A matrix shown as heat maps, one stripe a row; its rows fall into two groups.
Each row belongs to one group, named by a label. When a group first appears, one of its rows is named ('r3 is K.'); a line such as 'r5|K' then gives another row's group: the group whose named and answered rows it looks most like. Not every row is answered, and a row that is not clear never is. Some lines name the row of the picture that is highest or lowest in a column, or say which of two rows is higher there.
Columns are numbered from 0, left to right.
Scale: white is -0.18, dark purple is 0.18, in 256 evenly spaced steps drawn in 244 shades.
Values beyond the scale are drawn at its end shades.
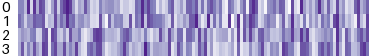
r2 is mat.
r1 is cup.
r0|cup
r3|mat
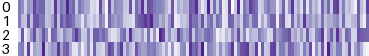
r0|cup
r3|cup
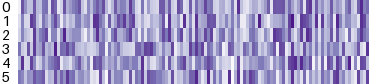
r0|mat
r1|mat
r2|mat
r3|cup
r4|mat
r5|cup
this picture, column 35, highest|1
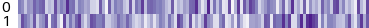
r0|cup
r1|mat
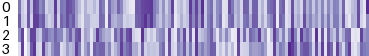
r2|mat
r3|mat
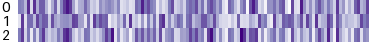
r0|cup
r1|mat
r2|cup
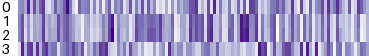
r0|cup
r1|cup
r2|cup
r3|mat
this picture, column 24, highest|3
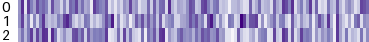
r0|mat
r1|cup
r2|mat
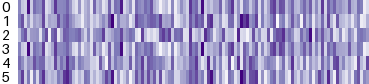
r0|cup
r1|cup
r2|mat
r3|cup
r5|cup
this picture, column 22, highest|5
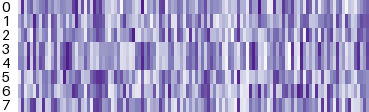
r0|mat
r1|mat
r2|mat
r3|cup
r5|mat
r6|mat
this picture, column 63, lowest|1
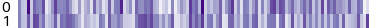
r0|cup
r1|cup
